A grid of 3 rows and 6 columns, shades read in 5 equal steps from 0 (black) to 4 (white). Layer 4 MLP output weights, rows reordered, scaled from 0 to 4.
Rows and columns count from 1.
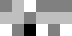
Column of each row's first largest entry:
3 1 1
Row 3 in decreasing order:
4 4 4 2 2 0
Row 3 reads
4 2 0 4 2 4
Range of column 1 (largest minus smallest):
2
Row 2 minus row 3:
-1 1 2 -1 1 -1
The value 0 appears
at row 3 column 3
